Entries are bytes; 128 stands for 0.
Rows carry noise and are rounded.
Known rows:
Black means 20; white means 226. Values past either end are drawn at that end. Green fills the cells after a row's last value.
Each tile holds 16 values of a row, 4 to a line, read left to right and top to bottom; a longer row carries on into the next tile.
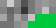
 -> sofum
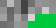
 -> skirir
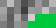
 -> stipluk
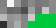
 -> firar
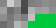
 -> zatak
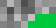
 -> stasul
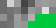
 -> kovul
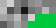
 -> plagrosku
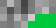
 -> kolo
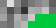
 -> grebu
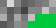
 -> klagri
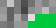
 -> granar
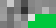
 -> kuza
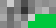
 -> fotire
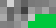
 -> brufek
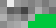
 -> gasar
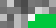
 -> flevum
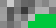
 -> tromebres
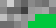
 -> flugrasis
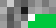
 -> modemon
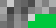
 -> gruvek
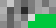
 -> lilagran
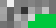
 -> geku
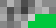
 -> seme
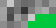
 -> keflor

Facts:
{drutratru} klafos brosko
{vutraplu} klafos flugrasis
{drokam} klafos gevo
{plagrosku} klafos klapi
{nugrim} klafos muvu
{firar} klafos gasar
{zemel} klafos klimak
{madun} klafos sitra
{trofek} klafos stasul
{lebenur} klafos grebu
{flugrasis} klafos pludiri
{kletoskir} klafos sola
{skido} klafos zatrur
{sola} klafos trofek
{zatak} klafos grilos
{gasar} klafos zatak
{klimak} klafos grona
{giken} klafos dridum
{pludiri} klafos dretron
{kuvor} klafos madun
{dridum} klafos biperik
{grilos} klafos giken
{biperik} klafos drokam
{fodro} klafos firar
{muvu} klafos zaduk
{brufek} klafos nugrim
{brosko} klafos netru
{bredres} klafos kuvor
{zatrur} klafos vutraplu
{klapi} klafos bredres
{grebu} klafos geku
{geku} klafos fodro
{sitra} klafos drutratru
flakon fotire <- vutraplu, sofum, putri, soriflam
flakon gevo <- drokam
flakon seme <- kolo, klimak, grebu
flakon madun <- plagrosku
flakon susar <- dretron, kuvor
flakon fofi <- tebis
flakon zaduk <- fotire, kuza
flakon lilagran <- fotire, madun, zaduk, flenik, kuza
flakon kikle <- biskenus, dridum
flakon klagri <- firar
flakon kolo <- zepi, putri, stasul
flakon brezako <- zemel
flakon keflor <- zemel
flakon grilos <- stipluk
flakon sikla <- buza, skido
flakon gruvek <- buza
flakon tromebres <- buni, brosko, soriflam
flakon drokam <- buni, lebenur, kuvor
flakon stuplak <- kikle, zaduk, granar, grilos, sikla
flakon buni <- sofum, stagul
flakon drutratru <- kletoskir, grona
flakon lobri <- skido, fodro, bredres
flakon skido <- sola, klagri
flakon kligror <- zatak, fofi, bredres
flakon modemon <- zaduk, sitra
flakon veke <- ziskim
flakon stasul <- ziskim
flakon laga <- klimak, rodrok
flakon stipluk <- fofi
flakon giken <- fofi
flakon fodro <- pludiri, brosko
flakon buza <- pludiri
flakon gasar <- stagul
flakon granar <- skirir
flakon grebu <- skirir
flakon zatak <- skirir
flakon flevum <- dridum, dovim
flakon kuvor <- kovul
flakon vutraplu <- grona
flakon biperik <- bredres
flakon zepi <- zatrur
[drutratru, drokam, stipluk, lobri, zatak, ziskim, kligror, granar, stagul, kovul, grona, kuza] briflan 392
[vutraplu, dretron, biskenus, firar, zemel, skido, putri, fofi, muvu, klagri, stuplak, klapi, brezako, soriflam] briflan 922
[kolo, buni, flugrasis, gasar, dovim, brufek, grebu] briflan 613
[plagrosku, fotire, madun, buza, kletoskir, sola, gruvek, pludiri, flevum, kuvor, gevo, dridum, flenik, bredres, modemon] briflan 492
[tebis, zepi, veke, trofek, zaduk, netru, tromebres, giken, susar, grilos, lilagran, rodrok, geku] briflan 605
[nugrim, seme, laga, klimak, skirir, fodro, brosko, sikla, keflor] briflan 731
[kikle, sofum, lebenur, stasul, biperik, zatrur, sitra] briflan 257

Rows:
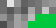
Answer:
sola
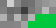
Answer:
stagul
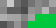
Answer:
pludiri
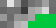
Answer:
lebenur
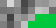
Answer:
gevo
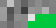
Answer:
netru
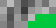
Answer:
kligror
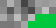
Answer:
ziskim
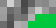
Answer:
biperik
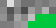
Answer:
trofek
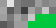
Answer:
fodro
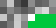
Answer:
dovim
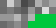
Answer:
dretron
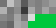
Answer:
grilos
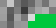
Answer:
stuplak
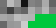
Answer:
zatrur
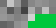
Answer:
brosko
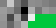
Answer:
sitra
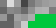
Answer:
drokam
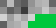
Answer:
klimak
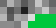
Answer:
laga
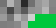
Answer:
zepi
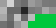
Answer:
madun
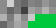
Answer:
zemel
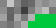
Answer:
buni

